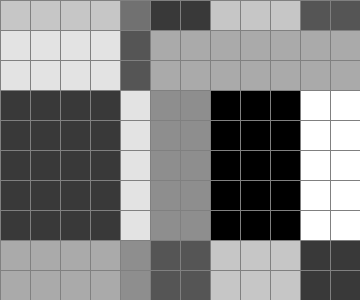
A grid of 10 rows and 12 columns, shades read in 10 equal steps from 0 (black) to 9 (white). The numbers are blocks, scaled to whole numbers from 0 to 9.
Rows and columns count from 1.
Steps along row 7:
same same same up down same down same same up same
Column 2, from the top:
7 8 8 2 2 2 2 2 6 6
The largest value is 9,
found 10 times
